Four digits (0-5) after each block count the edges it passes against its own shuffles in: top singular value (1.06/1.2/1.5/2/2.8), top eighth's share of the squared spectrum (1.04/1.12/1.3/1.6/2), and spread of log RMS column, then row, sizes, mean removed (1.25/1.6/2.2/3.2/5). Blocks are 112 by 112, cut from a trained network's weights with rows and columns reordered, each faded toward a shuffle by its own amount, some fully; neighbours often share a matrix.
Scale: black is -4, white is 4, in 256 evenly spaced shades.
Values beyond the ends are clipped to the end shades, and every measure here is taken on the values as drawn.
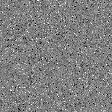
3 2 1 0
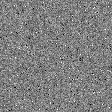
1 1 0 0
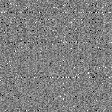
3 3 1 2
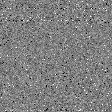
2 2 0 2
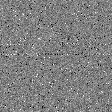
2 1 0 1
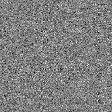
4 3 1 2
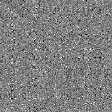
3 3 2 2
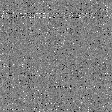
3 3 1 2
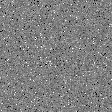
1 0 0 0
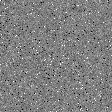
0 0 0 0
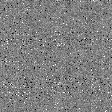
2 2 0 2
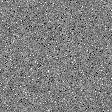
0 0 0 0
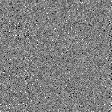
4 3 2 1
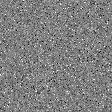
0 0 0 0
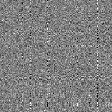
4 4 3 2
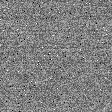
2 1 0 0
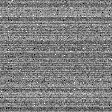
5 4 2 2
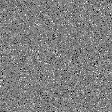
3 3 1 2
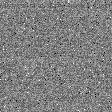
1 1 0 0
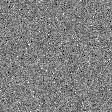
0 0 0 0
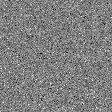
0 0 0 0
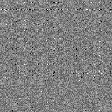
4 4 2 2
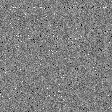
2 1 0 1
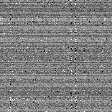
5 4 2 2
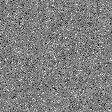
1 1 0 0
